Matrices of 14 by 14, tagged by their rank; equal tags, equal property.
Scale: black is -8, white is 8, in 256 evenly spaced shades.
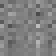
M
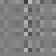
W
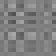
W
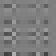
W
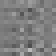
M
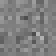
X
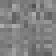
X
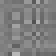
M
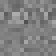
X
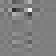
W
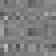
X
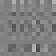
M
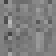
X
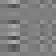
W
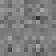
X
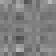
M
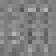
M
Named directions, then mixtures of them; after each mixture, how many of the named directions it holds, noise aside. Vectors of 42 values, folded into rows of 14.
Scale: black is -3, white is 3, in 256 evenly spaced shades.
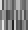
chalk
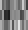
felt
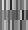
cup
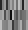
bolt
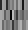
one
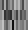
three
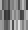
one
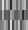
two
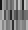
two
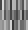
two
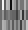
one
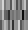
two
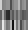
three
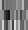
two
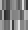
one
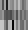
three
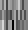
two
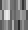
one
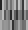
two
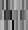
three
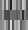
two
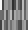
three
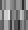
one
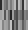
two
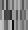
three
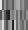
two
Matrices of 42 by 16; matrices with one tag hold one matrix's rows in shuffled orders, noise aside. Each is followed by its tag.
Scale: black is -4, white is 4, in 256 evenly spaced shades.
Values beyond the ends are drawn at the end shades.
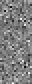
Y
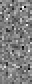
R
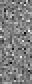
Y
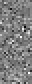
Y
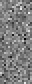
Y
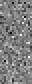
Y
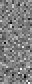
Y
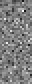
R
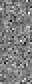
Y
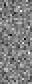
Y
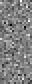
Y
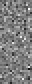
Y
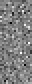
Y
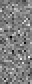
Y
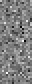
R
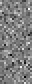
Y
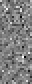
R
